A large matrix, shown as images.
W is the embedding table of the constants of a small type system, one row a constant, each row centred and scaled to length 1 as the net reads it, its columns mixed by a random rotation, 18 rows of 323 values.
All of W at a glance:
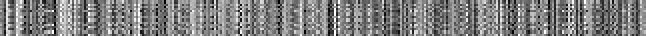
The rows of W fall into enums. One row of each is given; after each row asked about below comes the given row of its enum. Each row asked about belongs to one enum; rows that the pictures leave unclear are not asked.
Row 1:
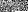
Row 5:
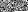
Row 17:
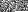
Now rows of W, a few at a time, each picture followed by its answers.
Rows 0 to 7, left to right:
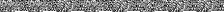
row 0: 1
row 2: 17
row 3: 1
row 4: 17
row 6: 17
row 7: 17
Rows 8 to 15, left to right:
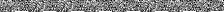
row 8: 1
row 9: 17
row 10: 17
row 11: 1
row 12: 5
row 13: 17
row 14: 1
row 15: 5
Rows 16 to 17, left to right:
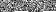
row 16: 5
